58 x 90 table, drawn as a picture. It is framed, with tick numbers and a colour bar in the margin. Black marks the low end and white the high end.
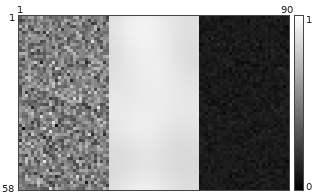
The table splits into one row of 3 panels. Panel 1,1: middling, fine-grained, strong in contrast. Panel 1,2: very high, smooth, faint in contrast. Panel 1,3: very low, fine-grained, faint in contrast.
